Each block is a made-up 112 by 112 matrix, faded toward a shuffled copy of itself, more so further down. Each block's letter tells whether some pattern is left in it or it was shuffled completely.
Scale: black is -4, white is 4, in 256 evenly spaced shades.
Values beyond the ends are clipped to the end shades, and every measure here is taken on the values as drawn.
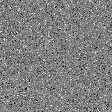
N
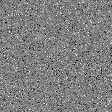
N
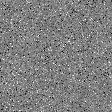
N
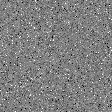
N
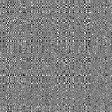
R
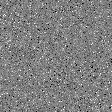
N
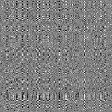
R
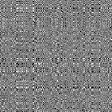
R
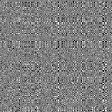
R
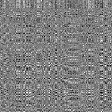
R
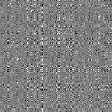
R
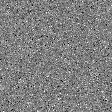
N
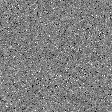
N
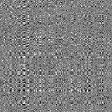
R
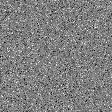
N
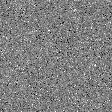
N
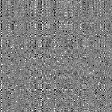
R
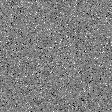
N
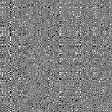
R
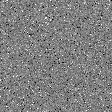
N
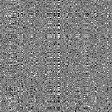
R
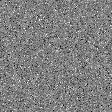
N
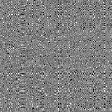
R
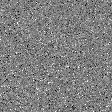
N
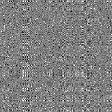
R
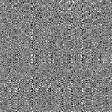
R
